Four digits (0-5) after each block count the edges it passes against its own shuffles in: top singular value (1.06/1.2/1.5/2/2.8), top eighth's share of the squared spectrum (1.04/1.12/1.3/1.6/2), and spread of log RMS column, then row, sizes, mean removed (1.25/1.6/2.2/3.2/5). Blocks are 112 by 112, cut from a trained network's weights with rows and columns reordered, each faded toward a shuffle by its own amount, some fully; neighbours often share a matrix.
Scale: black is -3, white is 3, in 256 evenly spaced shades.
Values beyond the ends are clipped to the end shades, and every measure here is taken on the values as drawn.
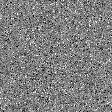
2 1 0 1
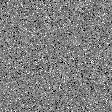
1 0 0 0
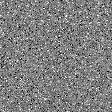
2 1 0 0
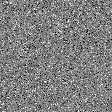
0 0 0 0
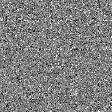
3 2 2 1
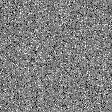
1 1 0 0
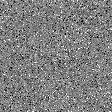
1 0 0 0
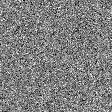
0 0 0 0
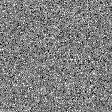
1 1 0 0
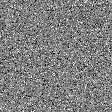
0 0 0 0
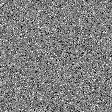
0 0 0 0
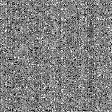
3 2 0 2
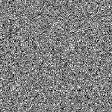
3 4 2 2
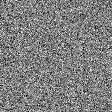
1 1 0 0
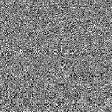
3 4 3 3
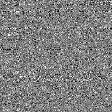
3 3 1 3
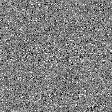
2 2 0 2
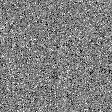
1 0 0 0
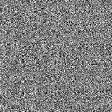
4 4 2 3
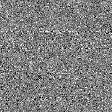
2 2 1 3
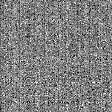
3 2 0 2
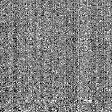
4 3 0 3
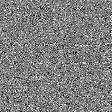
2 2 0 2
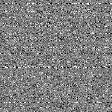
3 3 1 3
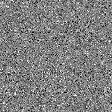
2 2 0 2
